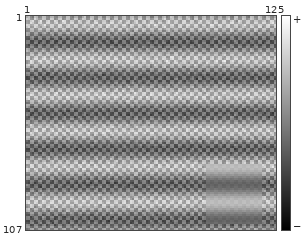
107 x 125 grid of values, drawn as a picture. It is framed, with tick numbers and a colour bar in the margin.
Stripes: horizontal, repeating 6 times. Odd patch: calmer, in the bottom right. Calmest part: bottom right. Slope: none.
